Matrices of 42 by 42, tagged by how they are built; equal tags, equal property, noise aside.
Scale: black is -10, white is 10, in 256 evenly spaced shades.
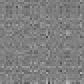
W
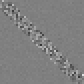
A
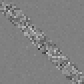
A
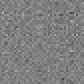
W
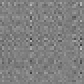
W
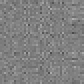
W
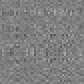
W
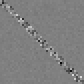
A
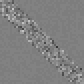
A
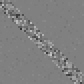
A
